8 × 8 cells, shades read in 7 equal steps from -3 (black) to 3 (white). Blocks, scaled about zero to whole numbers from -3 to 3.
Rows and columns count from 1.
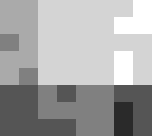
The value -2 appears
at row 7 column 7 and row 8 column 7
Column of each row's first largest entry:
8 7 3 7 7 3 3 5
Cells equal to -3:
0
